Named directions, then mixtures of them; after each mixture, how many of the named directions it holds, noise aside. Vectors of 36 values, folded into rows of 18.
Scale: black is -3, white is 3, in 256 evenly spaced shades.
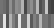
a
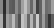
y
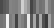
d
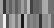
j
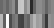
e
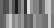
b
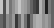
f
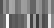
three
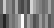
two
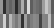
two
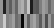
two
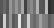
one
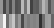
one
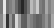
three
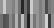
two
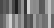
one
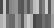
two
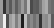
one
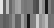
two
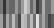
one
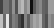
one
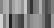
two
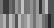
two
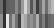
three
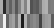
one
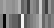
two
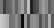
two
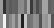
one
